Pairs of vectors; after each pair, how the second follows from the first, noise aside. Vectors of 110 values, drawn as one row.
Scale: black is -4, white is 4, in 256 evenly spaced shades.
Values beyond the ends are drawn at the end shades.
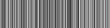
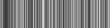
shuffled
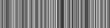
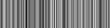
shuffled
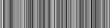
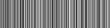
shuffled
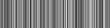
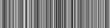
shuffled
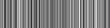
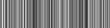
shuffled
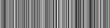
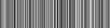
negated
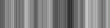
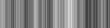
negated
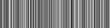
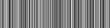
negated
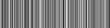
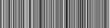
negated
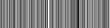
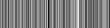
negated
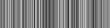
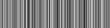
shuffled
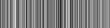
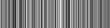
negated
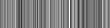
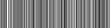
shuffled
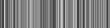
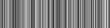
shuffled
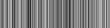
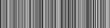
shuffled
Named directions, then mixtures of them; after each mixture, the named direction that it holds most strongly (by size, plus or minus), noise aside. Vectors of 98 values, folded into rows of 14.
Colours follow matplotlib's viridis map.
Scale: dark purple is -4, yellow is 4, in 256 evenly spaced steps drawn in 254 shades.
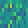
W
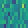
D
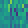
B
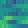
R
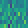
W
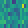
D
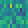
W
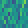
D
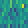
B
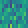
W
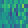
B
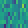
D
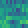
R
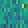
D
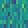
D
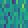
D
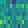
R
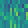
B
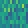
B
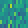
W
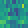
R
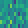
W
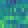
R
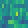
R
